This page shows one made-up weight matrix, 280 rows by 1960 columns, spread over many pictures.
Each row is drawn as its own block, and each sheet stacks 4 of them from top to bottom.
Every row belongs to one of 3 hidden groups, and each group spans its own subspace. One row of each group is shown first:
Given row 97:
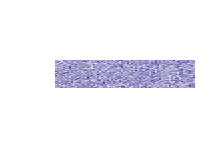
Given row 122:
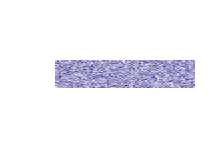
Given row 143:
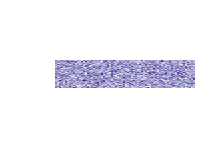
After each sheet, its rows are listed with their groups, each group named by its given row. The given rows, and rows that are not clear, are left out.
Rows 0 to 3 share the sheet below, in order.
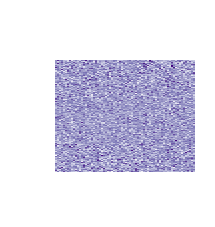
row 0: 97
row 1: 97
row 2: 122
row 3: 97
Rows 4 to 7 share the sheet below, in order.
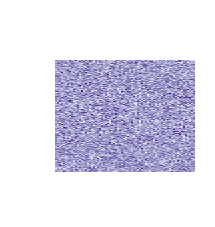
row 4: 97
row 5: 122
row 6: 97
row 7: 143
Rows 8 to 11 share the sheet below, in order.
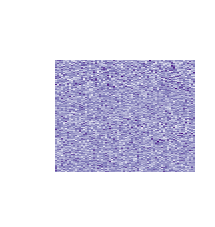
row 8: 97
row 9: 97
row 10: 122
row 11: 122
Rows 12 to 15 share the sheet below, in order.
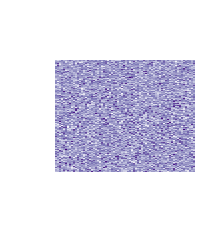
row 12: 122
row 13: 97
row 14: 97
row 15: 97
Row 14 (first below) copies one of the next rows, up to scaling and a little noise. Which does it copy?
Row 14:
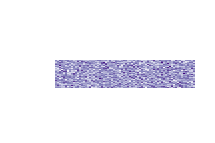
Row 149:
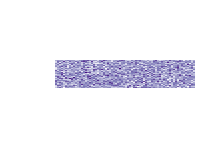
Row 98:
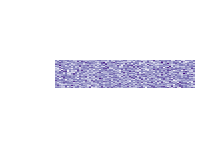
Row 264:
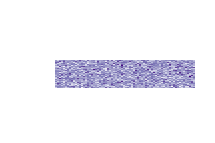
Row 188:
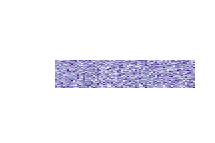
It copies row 98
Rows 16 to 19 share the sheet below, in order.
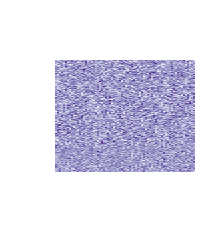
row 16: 143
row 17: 143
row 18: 122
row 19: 122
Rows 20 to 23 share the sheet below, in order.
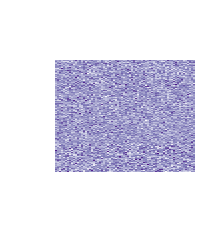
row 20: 143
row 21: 97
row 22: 122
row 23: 143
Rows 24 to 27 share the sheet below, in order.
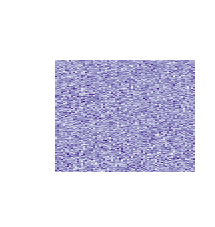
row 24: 97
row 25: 97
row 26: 122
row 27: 97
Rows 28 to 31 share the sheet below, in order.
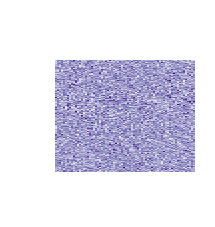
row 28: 97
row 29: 143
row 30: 122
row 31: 143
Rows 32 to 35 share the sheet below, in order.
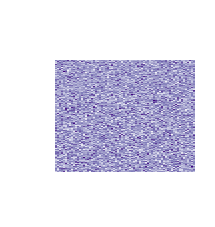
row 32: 97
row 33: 143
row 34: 122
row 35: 97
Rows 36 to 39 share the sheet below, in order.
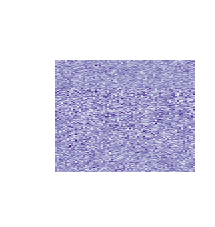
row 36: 122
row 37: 97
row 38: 143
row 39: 143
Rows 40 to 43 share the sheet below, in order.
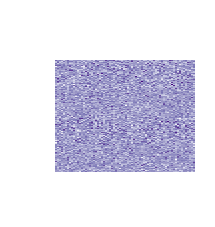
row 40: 143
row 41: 122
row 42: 122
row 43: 143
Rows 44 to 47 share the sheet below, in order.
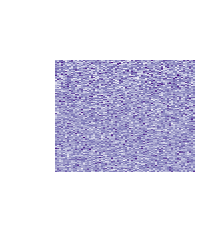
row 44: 122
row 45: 122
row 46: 143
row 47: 122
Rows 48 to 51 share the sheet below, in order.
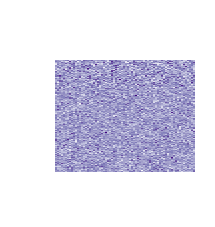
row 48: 143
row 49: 143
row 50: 143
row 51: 122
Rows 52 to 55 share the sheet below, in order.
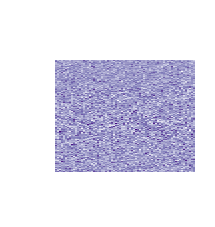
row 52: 143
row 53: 122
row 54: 143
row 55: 97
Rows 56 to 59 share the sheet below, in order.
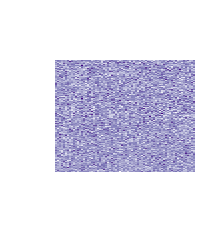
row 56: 143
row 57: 143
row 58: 97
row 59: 122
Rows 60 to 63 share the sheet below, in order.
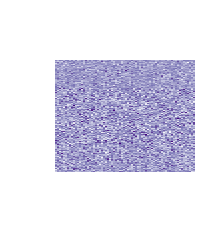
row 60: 122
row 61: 143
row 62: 122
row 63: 97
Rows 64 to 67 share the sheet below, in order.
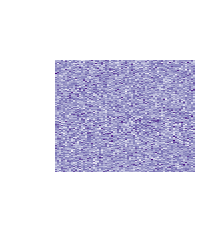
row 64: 143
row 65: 143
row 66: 97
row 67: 122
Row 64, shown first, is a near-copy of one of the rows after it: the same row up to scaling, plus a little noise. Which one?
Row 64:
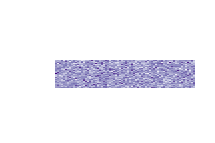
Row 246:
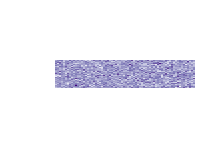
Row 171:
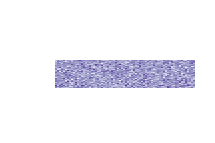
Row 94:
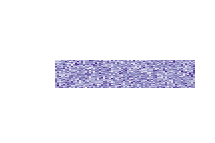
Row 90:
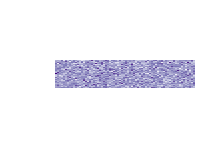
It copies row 90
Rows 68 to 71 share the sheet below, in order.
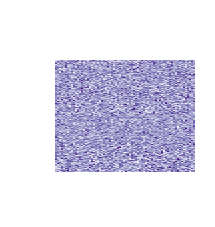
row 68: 143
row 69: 97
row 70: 143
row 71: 122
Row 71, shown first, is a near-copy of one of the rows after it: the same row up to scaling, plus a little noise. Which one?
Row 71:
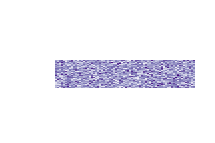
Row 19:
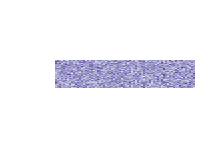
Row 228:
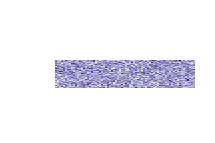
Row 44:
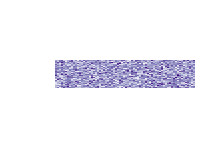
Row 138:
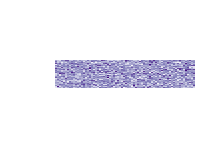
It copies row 44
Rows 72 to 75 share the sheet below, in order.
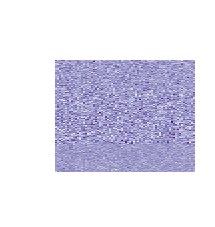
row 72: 122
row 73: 122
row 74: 97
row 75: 122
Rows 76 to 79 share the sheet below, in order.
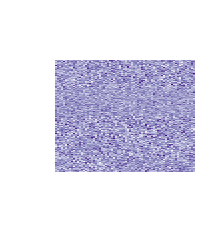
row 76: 143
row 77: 122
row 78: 143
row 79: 143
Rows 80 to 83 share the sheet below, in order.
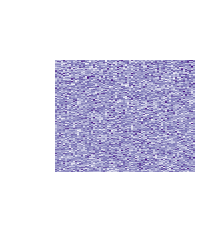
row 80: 97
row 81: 143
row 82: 122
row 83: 143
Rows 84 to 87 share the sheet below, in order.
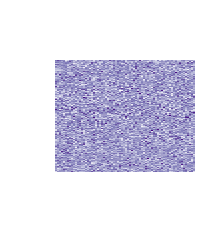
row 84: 122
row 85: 97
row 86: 122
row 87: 122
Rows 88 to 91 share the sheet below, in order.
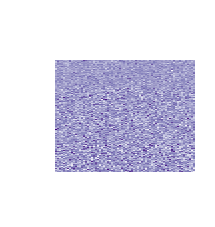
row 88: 97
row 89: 122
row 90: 143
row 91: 97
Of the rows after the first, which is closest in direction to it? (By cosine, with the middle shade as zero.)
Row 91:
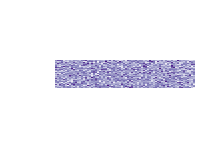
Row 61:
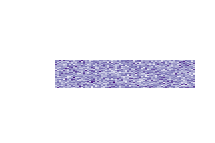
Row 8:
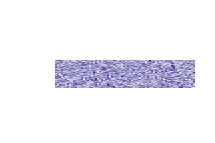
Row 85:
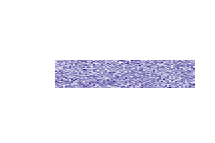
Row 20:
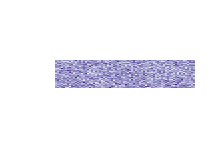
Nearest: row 8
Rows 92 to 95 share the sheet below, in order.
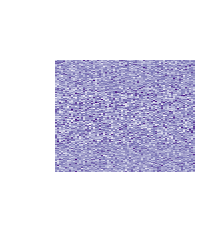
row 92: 122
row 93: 122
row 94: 143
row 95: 122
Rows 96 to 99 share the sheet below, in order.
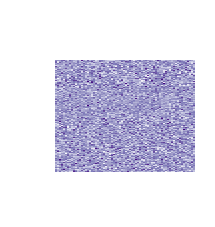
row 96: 143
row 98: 97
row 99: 143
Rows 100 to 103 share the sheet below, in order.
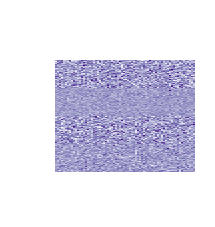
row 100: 97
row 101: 97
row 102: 122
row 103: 122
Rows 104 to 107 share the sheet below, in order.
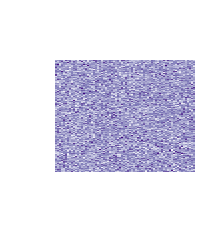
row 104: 122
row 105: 97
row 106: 143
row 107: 97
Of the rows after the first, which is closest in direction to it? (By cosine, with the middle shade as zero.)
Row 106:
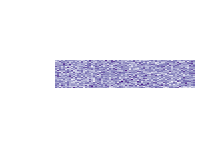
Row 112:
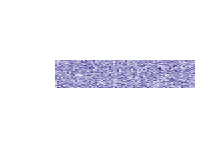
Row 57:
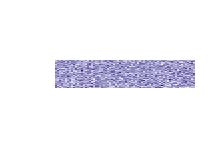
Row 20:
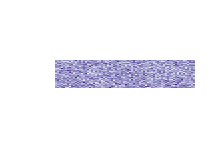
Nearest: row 57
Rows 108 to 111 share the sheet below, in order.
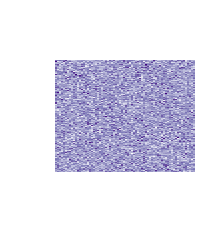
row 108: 122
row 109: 122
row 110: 143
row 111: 143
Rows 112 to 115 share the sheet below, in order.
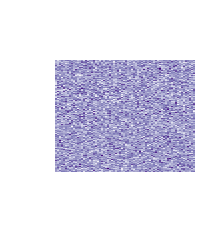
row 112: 122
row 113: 143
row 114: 143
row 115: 122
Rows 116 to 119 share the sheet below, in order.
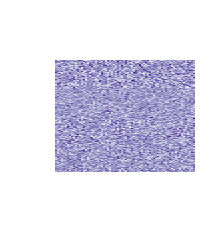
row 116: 97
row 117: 143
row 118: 97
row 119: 143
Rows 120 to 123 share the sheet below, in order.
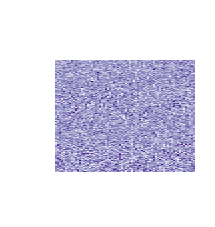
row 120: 97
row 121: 97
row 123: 122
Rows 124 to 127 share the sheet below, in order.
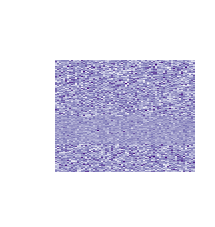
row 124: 143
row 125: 122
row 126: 97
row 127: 143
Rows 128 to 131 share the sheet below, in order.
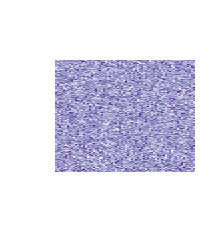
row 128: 97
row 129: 122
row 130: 97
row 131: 143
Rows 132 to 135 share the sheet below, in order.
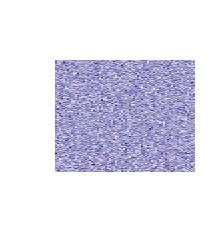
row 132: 97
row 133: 122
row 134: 122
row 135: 122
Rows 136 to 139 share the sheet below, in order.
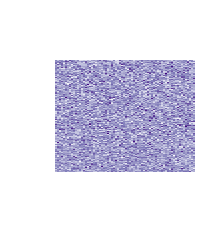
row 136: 143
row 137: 143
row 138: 122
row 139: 97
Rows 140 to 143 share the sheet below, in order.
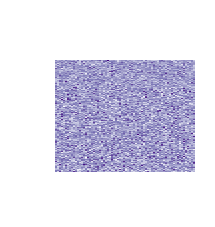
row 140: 143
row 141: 97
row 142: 122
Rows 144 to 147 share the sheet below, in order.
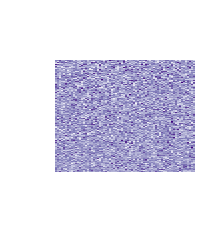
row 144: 122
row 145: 143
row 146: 97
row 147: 143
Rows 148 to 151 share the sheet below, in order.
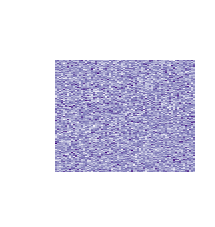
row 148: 97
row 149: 97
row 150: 97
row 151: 97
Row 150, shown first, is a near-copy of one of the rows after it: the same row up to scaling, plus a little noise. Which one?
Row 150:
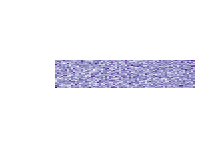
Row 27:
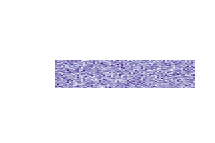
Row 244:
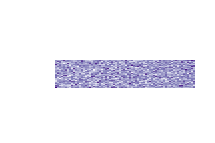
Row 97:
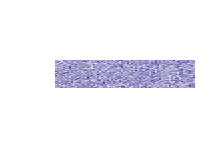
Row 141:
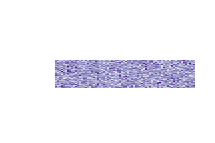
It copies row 244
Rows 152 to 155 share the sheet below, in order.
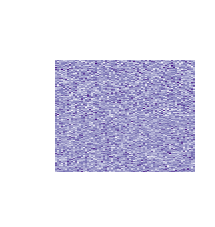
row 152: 97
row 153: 143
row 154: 97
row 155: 143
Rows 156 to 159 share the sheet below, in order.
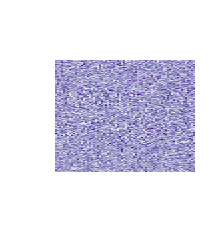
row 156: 122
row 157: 97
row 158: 143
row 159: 97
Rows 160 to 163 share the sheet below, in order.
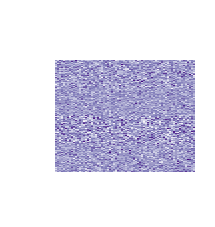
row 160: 143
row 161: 143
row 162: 97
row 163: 143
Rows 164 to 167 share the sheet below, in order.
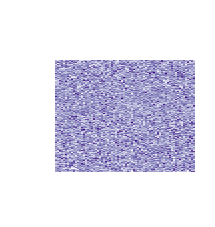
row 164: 143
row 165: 122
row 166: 97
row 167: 97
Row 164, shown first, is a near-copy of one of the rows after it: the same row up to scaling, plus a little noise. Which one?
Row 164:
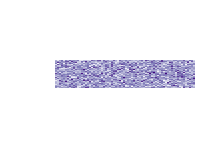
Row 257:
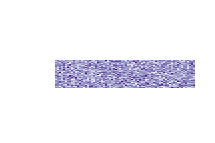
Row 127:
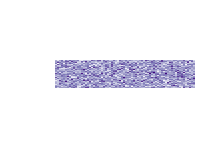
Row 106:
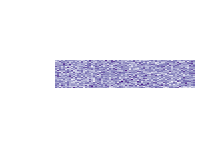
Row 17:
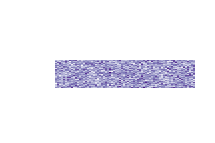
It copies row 127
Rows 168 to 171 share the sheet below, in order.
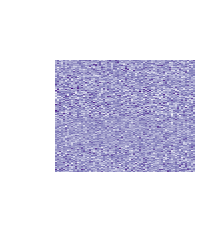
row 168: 143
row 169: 122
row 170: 143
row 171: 143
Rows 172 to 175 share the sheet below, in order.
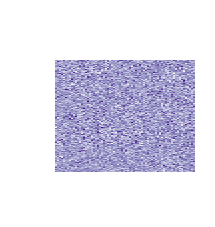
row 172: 97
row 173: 143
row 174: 97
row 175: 97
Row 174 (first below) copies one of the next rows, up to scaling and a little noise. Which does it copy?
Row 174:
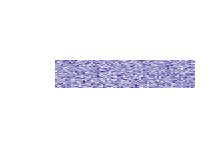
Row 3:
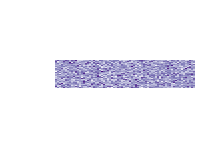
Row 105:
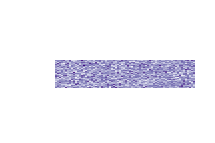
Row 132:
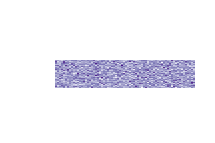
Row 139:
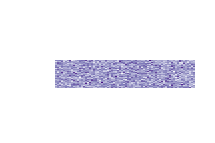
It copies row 3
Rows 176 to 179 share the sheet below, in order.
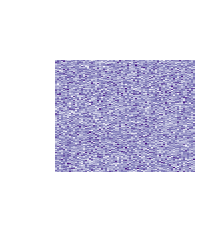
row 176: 122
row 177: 97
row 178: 97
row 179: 97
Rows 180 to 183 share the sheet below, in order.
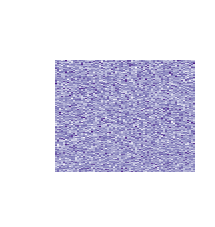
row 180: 122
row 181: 143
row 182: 97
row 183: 122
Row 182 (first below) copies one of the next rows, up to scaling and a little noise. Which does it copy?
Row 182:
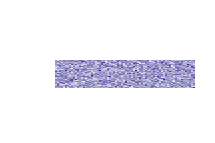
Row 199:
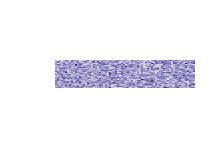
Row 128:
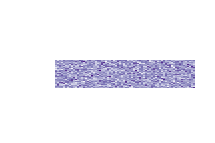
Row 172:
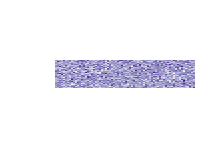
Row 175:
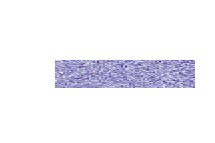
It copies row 128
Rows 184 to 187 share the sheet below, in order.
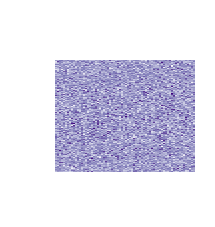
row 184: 97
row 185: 97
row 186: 122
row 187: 97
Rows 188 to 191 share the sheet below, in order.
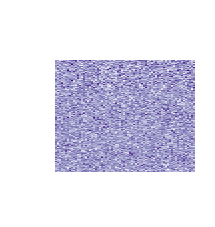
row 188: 97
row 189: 143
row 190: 97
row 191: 143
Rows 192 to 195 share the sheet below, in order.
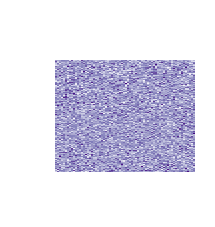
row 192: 143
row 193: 122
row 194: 97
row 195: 143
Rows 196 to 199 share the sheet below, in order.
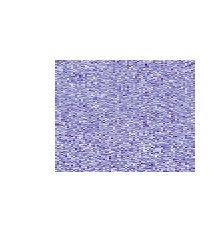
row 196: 122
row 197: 122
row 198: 97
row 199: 97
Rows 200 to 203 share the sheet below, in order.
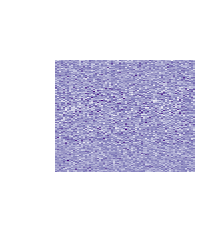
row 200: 143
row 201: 143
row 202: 97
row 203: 143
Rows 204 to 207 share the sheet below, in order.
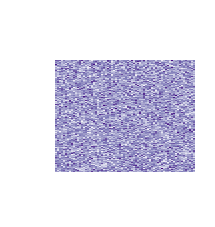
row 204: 143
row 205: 97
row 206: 143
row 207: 122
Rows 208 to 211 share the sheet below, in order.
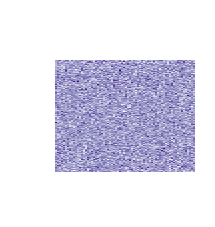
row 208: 122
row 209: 122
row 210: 143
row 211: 143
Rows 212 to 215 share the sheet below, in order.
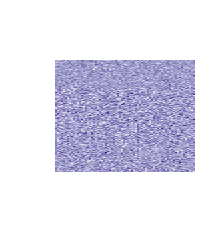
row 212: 143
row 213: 97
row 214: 122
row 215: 97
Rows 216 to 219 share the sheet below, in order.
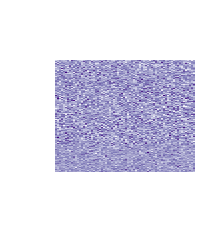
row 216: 97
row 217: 97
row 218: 122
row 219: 122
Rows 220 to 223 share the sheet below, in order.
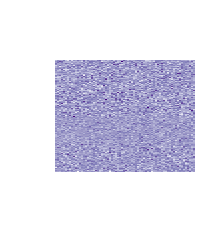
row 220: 122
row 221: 97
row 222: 143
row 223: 97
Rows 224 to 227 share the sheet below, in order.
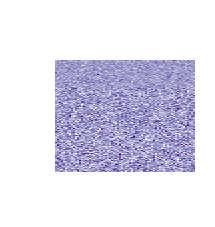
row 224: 122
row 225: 97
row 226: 97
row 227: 122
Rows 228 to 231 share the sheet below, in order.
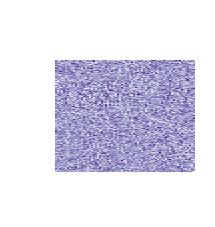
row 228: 122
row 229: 97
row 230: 143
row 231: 97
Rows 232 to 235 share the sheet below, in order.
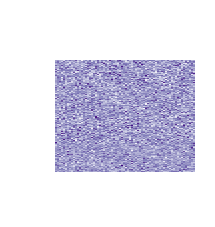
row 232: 143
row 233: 143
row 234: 122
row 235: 143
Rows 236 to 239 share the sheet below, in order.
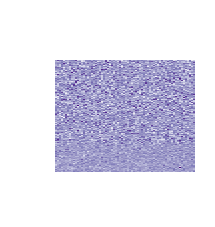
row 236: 97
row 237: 97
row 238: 122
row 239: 97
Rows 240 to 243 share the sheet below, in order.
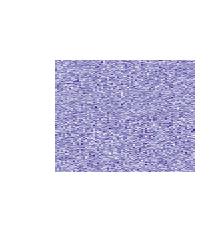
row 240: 122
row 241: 97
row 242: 143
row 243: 143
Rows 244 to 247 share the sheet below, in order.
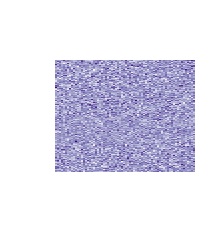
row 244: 97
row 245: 97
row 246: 143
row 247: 122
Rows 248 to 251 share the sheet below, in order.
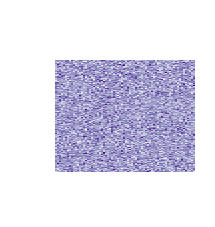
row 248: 122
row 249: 143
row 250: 143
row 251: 122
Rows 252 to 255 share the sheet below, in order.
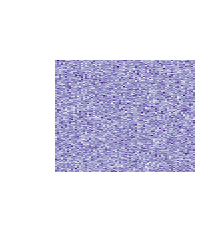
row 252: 122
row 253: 143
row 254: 122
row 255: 97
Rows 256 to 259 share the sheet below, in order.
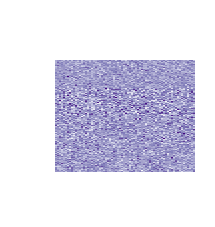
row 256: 143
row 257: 143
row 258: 143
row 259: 122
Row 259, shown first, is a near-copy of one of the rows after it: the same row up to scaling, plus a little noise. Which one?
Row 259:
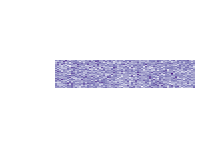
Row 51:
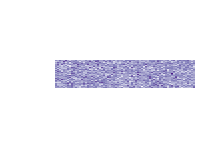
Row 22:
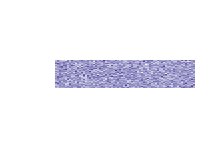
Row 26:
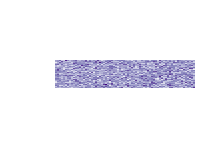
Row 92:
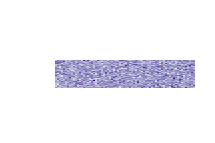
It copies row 51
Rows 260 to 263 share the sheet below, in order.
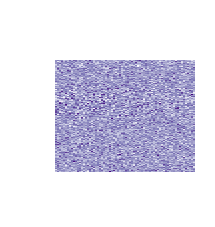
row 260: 97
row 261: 122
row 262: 143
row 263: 143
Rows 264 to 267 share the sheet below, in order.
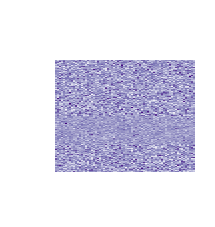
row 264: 97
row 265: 143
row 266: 122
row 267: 143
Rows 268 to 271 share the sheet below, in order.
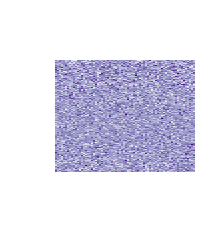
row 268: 97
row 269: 143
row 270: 97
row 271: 97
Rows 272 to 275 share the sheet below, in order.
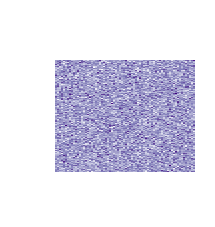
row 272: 97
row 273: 122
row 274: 143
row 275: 97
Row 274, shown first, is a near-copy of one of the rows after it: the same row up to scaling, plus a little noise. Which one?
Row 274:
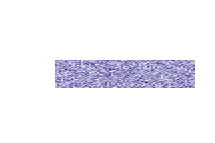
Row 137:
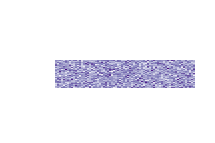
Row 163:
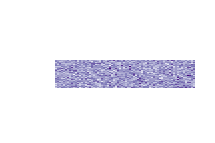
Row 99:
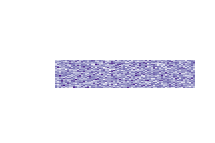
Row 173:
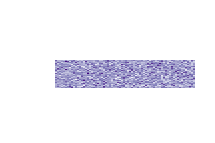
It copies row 137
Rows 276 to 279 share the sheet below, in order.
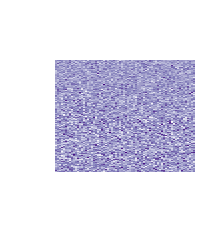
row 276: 97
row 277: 122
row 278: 97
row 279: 122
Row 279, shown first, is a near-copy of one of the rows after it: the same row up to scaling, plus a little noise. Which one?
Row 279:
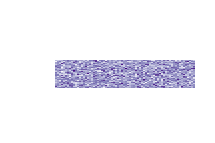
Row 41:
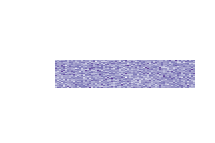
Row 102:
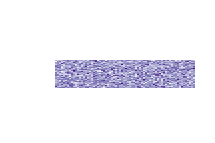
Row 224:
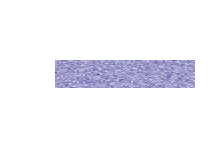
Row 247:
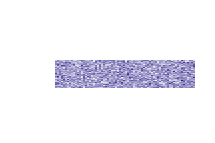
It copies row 102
